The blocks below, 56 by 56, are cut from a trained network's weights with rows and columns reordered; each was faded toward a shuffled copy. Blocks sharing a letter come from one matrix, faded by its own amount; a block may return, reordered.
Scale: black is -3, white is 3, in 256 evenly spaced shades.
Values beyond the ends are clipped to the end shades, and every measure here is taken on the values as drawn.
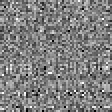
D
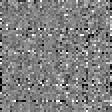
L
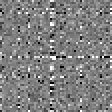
L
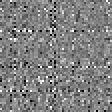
L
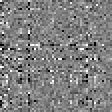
L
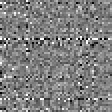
L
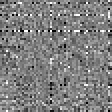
L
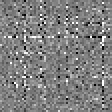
L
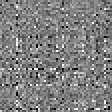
L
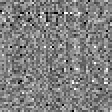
D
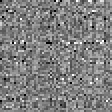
D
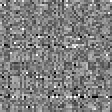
D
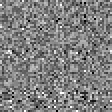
D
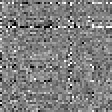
L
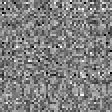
D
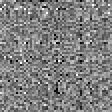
D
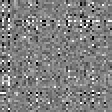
L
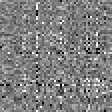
L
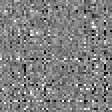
L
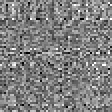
D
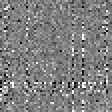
L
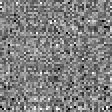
D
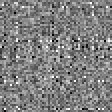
D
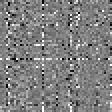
L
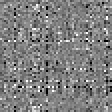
L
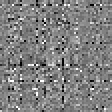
L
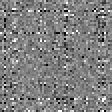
L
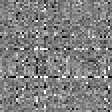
L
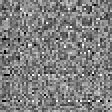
D
